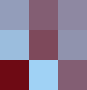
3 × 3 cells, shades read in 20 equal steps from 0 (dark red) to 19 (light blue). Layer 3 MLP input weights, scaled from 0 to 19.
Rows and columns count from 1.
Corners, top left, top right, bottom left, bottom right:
14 12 0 8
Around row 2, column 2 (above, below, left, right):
8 19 17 13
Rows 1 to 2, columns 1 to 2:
14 8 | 17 6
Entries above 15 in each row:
0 1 1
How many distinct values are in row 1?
3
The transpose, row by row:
14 17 0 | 8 6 19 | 12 13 8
